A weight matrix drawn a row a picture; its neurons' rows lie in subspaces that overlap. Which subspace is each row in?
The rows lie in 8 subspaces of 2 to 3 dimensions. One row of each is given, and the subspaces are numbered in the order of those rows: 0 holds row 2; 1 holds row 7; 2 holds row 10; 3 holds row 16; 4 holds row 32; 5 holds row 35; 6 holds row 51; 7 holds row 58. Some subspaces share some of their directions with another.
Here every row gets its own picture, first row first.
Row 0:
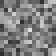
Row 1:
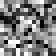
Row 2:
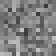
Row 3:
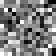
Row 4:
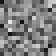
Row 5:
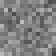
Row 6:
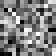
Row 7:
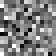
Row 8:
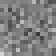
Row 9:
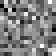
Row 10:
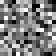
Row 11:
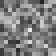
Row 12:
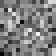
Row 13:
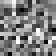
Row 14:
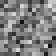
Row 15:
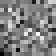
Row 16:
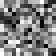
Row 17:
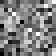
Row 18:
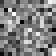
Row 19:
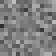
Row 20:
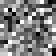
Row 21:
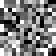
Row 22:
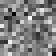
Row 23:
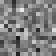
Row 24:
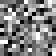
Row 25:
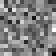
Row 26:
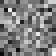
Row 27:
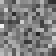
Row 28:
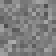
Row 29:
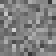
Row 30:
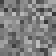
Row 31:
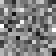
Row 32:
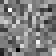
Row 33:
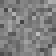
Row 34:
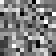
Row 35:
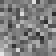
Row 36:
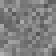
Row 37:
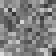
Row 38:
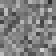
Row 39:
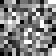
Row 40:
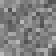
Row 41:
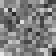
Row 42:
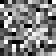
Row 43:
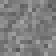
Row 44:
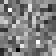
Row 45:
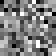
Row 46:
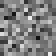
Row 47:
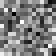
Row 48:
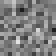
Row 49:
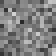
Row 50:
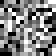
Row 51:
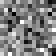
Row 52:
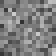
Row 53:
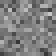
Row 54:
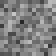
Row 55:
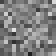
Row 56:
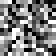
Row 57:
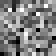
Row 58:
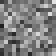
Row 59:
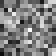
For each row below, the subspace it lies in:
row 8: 5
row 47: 4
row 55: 7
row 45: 5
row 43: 4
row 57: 0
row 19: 2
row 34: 5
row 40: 0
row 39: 2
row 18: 6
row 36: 6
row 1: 3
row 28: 6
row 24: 1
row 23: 0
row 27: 2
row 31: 0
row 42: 7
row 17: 7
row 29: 7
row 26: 4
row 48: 0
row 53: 2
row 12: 5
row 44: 4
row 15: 5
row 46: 1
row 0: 3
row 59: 3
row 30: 5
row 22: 1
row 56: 6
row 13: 0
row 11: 3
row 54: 4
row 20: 1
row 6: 0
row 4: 0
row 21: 1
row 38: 7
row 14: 4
